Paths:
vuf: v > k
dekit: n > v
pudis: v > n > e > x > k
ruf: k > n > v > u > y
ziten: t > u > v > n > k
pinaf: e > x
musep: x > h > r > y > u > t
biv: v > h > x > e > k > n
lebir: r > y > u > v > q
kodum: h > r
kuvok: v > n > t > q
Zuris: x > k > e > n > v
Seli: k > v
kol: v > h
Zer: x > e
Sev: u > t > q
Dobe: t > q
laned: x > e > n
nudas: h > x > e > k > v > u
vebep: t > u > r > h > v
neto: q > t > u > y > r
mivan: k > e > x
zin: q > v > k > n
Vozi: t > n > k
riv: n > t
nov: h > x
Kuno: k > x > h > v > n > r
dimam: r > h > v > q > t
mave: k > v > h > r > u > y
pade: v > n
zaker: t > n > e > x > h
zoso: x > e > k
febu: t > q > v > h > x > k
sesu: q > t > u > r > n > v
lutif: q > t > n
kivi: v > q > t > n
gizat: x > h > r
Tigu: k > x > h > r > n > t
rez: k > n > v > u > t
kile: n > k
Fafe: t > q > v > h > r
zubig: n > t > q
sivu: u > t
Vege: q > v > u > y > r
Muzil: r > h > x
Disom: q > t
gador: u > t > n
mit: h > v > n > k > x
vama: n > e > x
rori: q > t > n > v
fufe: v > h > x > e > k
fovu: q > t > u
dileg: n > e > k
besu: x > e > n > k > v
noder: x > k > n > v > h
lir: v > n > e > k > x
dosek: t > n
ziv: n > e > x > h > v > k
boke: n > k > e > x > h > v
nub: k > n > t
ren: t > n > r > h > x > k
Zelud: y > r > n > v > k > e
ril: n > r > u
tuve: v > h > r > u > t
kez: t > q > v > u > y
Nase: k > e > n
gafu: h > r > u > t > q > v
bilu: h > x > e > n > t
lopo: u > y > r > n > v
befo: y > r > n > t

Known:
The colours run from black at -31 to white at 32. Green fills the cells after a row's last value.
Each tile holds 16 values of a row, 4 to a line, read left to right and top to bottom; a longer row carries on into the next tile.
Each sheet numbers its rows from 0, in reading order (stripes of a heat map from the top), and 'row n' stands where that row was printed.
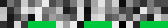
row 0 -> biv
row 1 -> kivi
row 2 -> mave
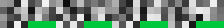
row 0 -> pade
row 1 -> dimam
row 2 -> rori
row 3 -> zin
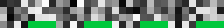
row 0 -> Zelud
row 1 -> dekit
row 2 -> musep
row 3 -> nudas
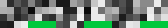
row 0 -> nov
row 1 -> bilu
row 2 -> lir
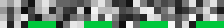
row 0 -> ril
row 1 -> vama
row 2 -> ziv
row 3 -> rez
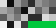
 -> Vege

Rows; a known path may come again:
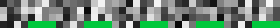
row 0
biv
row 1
laned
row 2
dekit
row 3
kol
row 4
pade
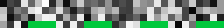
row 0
Zelud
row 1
dimam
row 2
lir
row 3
Fafe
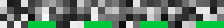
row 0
gafu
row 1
mit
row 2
noder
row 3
ren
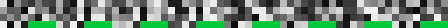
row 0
mave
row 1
rori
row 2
lutif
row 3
bilu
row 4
febu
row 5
gizat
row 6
fufe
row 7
tuve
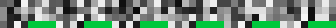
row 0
Zuris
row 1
rez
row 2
ruf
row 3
befo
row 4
zin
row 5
kivi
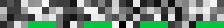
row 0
pudis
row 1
ziv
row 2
vebep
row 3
Nase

